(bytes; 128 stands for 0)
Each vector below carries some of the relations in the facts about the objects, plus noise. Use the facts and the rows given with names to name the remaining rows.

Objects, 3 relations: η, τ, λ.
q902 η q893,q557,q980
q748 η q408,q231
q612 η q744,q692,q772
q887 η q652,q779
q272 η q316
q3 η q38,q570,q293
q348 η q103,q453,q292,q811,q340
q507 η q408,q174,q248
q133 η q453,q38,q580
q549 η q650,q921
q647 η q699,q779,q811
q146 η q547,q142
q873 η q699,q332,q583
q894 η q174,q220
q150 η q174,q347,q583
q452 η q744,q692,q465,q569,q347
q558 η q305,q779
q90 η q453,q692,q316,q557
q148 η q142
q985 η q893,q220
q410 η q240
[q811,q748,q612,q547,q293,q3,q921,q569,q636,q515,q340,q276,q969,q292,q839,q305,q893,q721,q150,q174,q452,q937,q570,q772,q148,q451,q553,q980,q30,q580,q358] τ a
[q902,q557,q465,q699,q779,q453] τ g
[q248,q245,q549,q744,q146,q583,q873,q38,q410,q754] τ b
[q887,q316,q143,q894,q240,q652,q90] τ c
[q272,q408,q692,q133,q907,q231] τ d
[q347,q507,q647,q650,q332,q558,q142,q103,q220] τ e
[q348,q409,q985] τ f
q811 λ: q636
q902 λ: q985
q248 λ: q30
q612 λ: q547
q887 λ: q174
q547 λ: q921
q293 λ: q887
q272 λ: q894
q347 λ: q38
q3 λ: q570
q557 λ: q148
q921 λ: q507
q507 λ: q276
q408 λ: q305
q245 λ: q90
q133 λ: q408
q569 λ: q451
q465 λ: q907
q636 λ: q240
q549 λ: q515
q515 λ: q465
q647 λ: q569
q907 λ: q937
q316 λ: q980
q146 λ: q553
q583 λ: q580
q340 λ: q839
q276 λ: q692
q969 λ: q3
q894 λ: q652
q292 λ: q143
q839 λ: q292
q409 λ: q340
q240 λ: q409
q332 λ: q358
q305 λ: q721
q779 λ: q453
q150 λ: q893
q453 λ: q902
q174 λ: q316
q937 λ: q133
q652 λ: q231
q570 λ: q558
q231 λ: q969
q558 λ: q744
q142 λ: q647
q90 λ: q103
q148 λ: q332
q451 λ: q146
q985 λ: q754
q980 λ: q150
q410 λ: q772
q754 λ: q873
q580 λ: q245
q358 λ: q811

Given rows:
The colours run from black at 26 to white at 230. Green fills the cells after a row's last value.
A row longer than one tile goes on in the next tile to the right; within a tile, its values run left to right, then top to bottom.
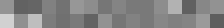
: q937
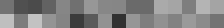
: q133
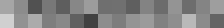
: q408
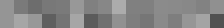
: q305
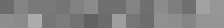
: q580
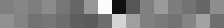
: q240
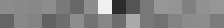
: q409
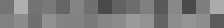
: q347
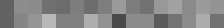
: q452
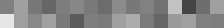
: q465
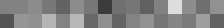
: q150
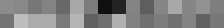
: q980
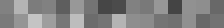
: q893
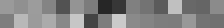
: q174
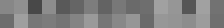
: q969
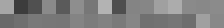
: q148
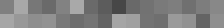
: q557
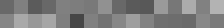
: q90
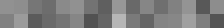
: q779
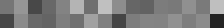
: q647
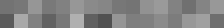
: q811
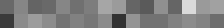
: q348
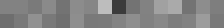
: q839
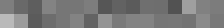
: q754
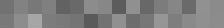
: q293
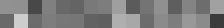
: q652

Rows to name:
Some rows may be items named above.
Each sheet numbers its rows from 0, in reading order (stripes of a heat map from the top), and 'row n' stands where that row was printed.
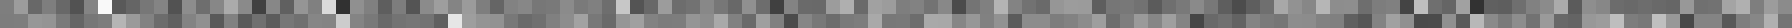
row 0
q143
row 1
q142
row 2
q465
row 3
q612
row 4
q748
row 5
q272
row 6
q507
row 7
q452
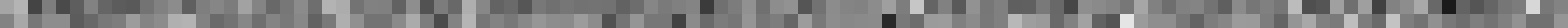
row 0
q231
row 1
q699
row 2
q744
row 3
q558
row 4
q220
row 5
q465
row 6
q902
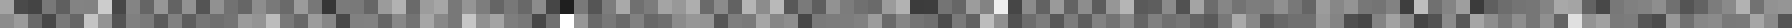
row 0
q146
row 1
q612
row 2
q316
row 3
q451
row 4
q146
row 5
q547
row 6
q507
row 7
q907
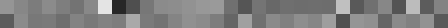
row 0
q409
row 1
q873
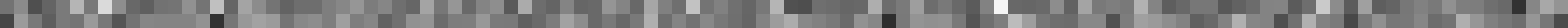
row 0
q647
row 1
q772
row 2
q276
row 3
q650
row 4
q143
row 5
q692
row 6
q103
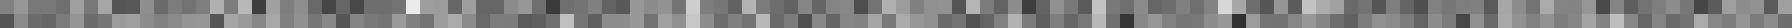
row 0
q332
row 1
q985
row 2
q453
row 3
q569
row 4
q921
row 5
q348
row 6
q3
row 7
q894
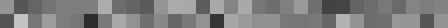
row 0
q887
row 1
q557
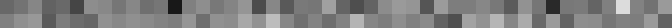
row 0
q38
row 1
q894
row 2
q150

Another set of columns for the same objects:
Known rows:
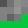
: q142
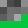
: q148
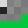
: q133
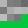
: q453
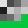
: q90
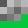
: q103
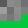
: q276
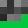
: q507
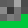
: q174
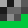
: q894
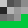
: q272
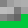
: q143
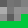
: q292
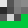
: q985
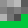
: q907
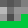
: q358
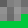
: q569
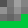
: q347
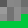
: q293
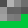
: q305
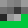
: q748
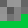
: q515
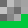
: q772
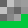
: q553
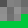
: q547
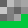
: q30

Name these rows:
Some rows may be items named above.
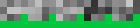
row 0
q316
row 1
q699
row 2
q557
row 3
q507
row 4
q408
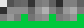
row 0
q902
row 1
q969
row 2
q969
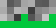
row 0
q409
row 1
q612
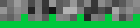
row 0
q347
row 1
q647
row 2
q231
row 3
q507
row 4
q332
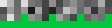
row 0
q348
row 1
q887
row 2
q652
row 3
q174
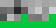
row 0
q873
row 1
q692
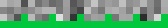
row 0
q465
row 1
q557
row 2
q779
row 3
q38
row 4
q744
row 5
q452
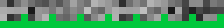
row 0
q240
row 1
q3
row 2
q347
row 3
q893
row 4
q240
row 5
q893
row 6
q887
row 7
q150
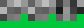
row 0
q220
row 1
q220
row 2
q558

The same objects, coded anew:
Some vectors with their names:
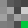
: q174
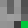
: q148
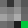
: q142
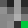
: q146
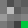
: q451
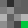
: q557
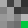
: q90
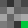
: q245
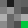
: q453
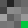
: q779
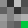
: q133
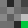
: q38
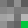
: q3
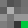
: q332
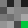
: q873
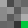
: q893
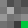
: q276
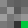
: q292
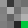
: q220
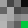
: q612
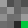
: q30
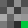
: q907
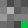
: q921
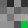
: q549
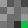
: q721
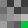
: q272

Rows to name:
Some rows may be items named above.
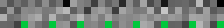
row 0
q305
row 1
q3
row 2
q985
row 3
q558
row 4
q647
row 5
q150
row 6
q652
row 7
q452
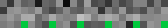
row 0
q558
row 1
q453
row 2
q348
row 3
q316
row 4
q409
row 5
q887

